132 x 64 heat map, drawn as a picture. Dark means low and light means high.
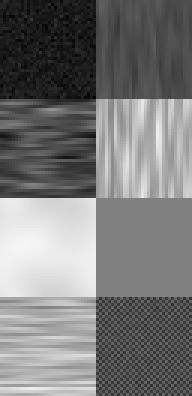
It is made of 4 by 2 panels. Panel 1,1: very low, fine-grained, faint in contrast. Panel 1,2: low, streaked downward, faint in contrast. Panel 2,1: low, streaked across. Panel 2,2: high, streaked downward. Panel 3,1: very high, smooth, faint in contrast. Panel 3,2: middling, flat. Panel 4,1: high, streaked across. Panel 4,2: low, checkered.
